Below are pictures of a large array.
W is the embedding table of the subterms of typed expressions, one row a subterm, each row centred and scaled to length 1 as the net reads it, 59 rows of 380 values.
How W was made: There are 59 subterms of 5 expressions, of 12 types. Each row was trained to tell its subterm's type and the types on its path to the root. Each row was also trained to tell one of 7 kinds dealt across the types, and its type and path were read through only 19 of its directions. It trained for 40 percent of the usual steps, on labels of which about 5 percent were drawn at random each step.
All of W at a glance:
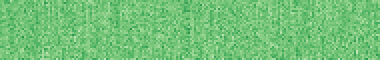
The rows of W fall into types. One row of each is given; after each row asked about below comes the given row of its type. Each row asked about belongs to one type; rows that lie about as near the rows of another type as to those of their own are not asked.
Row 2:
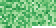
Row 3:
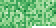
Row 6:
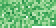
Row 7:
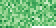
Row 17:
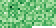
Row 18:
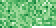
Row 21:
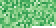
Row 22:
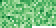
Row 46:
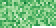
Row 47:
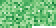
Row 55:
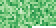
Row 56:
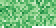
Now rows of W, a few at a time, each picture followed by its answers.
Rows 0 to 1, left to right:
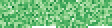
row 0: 2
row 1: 46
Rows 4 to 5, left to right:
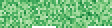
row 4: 55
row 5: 6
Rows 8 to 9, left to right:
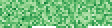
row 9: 56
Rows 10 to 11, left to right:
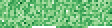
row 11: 3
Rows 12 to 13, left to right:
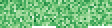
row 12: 6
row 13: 56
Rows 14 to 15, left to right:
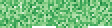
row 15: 6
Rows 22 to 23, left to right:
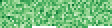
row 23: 56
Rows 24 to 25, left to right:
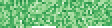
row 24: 3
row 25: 46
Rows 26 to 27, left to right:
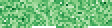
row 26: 2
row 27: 6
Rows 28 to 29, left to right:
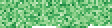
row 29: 18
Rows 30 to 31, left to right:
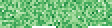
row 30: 22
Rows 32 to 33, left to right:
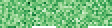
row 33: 55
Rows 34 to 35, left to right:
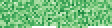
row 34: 2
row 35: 21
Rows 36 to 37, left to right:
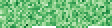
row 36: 46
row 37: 46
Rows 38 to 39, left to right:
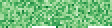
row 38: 46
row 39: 56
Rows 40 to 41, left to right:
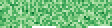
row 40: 56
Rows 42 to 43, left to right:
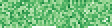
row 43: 3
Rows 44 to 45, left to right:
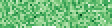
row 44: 3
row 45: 18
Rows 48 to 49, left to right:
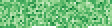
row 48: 3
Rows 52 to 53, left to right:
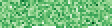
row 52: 22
